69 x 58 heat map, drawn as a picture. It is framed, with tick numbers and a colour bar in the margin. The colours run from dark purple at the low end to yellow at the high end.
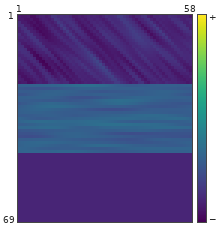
It is made of 3 by 1 panels. Panel 1,1: very low, slanting down to the right, faint in contrast. Panel 2,1: low, streaked across, faint in contrast. Panel 3,1: very low, flat.
